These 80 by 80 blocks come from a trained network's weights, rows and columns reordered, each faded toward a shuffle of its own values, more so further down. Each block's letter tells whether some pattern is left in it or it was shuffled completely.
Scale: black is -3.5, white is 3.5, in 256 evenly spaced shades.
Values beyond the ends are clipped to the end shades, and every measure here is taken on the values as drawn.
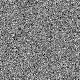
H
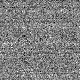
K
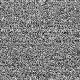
K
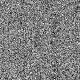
K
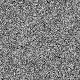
H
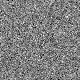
H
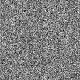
K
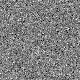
H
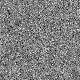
H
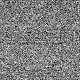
K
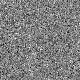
H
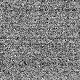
K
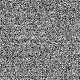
K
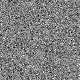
H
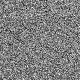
H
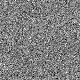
H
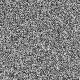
H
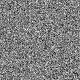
H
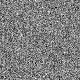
K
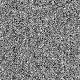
K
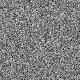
H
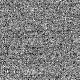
K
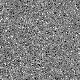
K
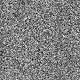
K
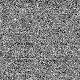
K
